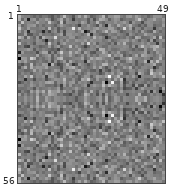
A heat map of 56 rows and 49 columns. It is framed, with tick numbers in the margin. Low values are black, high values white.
Mirror symmetry: top to bottom. Average level on the scale: 50%. Grain: fine. Histogram: heavy tails on both sides. Stripes: none.
